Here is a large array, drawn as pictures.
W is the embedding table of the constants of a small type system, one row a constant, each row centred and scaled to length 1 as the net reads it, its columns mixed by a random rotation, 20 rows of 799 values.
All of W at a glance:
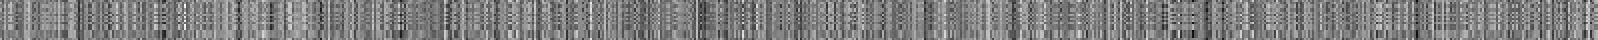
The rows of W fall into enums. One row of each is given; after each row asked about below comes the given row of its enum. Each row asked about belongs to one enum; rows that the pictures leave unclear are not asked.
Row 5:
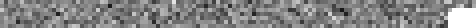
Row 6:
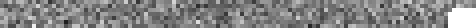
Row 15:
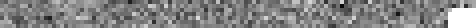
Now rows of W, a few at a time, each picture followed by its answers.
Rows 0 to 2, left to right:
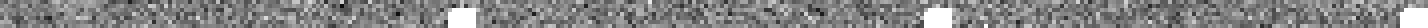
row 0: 15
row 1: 5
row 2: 6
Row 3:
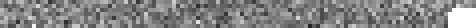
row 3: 6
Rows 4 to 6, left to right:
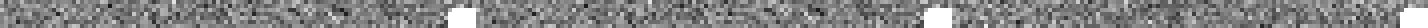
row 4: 5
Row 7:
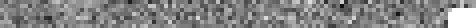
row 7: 15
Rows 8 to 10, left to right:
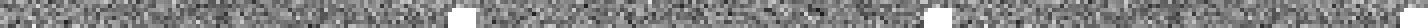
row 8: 6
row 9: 5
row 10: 6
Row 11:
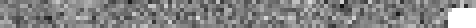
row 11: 15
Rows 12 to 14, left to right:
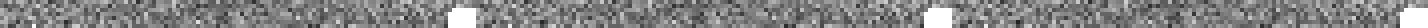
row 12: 6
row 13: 6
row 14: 6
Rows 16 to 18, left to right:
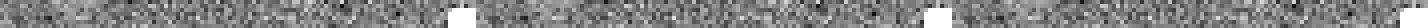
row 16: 15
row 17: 15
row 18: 15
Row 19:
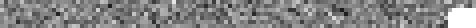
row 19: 5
